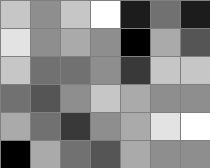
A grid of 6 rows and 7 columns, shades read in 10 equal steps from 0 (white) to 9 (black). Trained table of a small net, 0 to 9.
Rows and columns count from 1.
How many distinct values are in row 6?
5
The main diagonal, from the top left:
2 4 5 2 3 4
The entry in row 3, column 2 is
5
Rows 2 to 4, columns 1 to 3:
1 4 3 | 2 5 5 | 5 6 4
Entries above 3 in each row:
4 4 4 5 3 5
